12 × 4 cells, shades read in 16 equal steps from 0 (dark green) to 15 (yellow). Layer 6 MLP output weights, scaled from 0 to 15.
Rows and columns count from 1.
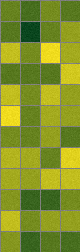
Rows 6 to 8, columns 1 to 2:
15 6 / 7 6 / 11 10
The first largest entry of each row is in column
3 4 3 4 1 1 3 4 3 1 1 1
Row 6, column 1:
15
